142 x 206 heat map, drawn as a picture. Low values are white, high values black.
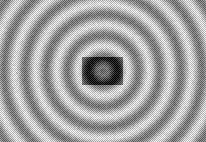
Ninth with the highest average: centre. Rings: centred on the centre. Odd patch: higher, in the centre. Slope: none.
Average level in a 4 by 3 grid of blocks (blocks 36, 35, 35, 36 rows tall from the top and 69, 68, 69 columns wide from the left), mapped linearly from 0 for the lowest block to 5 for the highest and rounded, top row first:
1 0 1 / 1 5 1 / 1 5 1 / 1 0 1
